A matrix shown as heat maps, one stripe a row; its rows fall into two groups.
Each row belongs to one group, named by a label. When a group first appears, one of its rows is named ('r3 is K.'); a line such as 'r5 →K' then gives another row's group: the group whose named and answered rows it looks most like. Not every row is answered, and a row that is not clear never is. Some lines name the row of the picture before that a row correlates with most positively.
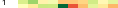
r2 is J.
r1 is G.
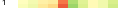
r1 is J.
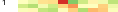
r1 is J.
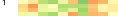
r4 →G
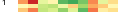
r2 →G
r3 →G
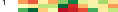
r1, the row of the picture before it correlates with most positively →1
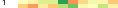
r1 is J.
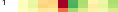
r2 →J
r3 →J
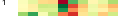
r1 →J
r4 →G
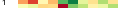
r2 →J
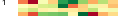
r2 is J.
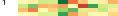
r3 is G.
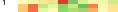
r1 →J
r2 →G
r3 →G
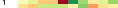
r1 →J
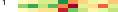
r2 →G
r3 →J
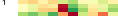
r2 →J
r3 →J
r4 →G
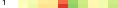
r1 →J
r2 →J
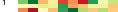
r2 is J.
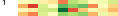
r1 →J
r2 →G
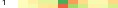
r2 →J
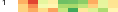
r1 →G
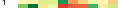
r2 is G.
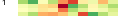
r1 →G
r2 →J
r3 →J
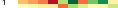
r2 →J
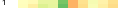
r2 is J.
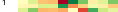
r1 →J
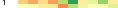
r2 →J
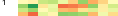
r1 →G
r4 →G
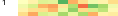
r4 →G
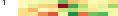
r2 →J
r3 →G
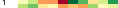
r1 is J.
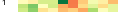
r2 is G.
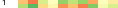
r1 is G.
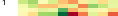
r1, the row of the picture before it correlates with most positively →2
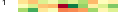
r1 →G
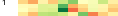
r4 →G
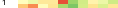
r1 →J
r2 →G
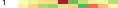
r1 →J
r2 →G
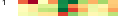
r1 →G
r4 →J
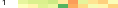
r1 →G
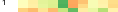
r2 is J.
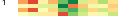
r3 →G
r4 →J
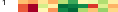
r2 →G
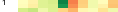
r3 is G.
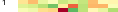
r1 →G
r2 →G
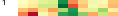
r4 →G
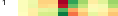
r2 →J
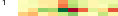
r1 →J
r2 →J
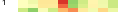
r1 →J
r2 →J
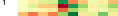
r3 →J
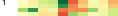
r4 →J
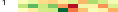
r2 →G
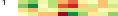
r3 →G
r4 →J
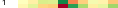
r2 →J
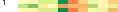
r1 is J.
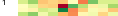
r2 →J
